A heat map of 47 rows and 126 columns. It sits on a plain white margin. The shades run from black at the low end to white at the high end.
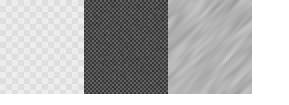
The table splits into one row of 3 panels. Panel 1,1: very high, checkered, faint in contrast. Panel 1,2: low, checkered. Panel 1,3: high, slanting up to the right, faint in contrast.
